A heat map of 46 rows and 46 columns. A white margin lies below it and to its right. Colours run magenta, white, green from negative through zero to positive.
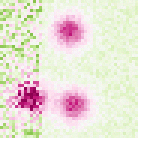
A vertical seam about 30% of the way across splits the table, and the right part is calmer. There are three dips. The values are skewed, with a long tail toward low values.
